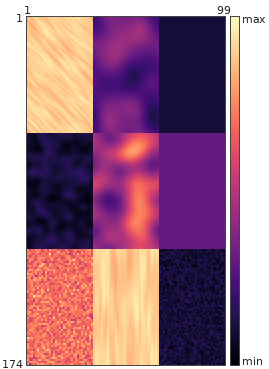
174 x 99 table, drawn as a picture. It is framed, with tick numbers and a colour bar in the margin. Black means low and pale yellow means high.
The table splits into 3 rows of 3 panels. Panel 1,1: very high, slanting down to the right, faint in contrast. Panel 1,2: low, smooth. Panel 1,3: very low, flat. Panel 2,1: very low, blotchy, faint in contrast. Panel 2,2: middling, smooth, strong in contrast. Panel 2,3: low, flat. Panel 3,1: high, fine-grained. Panel 3,2: very high, streaked downward, faint in contrast. Panel 3,3: very low, fine-grained, faint in contrast.
